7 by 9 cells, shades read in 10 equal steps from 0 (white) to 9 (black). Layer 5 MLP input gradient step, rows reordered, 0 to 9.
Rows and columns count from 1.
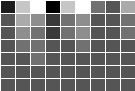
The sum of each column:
44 32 31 47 36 31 41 42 37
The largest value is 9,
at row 1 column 4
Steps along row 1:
down down up down down up up down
